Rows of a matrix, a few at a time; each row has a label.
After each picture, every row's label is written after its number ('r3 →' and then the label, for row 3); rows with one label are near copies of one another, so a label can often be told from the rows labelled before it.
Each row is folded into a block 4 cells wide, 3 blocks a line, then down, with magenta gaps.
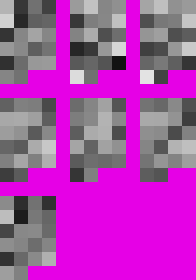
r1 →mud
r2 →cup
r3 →cup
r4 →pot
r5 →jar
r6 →pot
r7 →mud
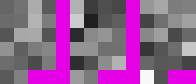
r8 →jar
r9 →mud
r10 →cup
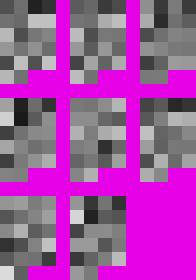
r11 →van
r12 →van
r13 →mud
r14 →mud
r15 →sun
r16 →van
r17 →cup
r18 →mud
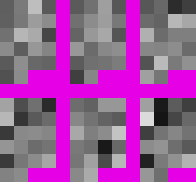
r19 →jar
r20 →jar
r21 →van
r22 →mud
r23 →sun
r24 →mud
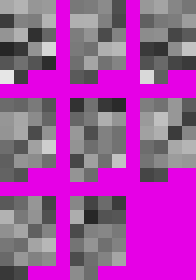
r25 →cup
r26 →pot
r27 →cup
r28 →pot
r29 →van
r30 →pot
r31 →pot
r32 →mud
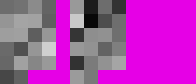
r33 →pot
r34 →mud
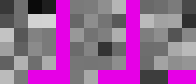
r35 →van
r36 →sun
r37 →pot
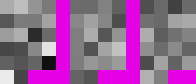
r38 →cup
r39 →pot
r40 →van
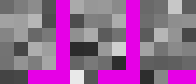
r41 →pot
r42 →cup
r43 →jar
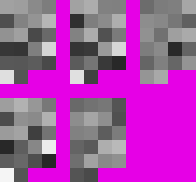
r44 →cup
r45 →cup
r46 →sun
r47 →cup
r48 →pot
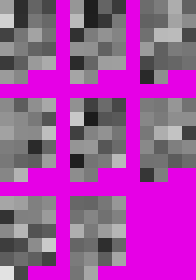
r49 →mud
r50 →mud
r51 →jar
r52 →sun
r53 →mud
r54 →jar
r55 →cup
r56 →sun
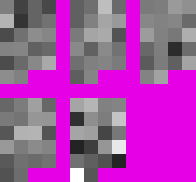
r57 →mud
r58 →jar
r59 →sun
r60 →jar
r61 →cup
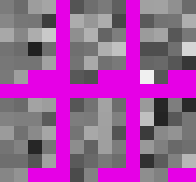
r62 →sun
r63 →pot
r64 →cup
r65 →sun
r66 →jar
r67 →mud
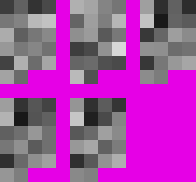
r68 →van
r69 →cup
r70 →mud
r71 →mud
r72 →mud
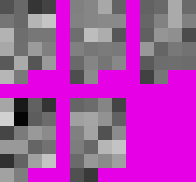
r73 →van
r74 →jar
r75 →jar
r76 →mud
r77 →pot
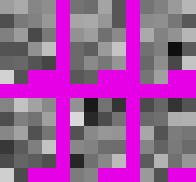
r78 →cup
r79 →pot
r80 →sun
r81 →cup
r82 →mud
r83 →van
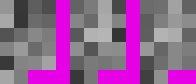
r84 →mud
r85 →jar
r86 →jar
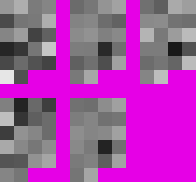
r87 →cup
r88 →sun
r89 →sun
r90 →mud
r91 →sun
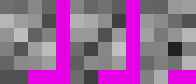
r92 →pot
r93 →pot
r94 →sun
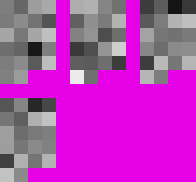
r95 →sun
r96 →cup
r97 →van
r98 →van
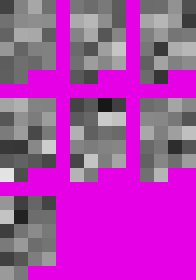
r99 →jar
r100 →pot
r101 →pot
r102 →cup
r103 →van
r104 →sun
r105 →mud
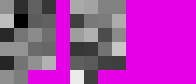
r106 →mud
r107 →cup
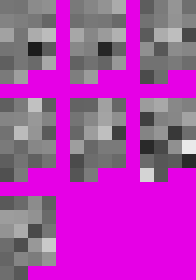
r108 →sun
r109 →sun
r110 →jar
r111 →jar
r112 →jar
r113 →cup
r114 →pot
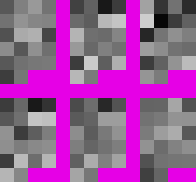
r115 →jar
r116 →van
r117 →mud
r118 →van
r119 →van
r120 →jar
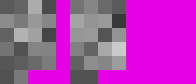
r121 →jar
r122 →pot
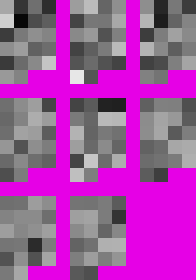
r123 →mud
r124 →cup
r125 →mud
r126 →jar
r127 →van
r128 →pot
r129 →sun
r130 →pot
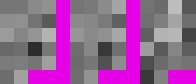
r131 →sun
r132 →sun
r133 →jar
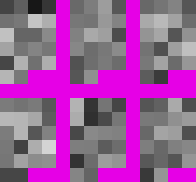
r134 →van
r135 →jar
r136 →pot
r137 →pot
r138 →mud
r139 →jar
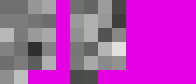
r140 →sun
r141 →pot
